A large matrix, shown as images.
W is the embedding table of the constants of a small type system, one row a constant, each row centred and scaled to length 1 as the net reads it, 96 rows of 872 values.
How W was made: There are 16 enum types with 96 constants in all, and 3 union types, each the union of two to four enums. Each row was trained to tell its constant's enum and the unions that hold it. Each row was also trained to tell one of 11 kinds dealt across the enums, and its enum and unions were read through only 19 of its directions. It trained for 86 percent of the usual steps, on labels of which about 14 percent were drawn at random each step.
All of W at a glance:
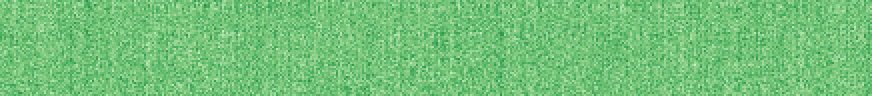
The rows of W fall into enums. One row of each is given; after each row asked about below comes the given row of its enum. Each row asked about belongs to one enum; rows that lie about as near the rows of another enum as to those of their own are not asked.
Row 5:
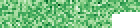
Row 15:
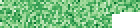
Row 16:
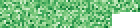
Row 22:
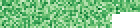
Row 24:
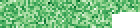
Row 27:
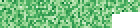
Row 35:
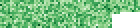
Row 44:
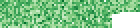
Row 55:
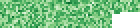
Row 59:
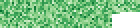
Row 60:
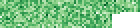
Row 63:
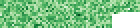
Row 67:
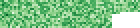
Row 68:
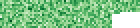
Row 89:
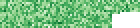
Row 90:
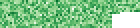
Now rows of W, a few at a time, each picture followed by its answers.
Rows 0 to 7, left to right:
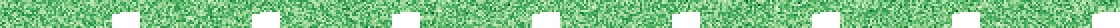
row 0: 55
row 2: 67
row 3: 5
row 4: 60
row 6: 5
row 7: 15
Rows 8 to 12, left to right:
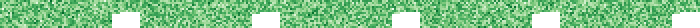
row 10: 16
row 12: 16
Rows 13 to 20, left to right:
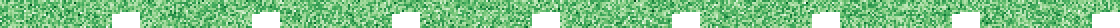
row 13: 27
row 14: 22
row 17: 89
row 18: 63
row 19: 55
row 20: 68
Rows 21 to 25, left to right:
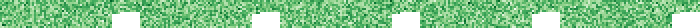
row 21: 90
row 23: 35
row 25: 68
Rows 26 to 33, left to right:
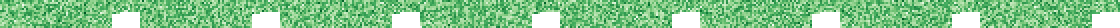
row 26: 35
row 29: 24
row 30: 68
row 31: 59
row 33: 16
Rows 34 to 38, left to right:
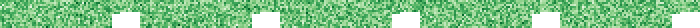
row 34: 60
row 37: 67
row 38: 67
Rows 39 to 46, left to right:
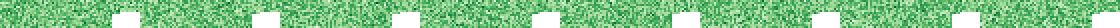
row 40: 68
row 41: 60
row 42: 16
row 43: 15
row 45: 60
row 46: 89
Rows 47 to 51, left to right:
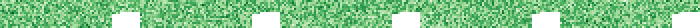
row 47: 35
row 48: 5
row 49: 90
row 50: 89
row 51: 44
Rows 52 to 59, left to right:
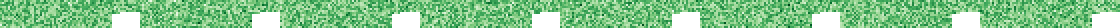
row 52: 90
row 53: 68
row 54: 89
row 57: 60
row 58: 89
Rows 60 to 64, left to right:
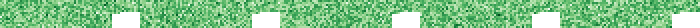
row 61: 27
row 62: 89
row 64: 90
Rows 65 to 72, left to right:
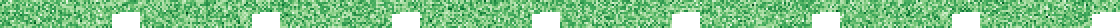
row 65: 68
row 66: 5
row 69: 63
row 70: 60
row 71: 5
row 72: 35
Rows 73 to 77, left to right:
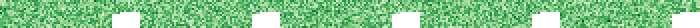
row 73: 55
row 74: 35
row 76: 35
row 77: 22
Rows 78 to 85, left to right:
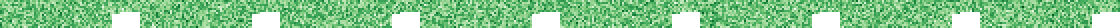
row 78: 27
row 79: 16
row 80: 55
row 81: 16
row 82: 67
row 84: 22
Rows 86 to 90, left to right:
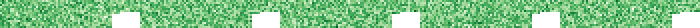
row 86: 67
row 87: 59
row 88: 59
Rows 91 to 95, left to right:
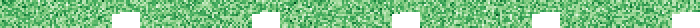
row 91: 90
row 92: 55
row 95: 63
